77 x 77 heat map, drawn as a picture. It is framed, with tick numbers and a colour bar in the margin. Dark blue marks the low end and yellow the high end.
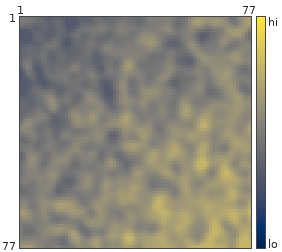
The texture is blotchy. The field climbs toward the bottom right. There are no regular stripes. The halves do not mirror each other. The top left is the ninth with the lowest average. The bottom right is the ninth with the highest average.
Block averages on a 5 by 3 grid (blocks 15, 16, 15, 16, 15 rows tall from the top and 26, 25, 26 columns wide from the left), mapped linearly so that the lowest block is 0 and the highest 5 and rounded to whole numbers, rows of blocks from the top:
022 / 122 / 234 / 234 / 345
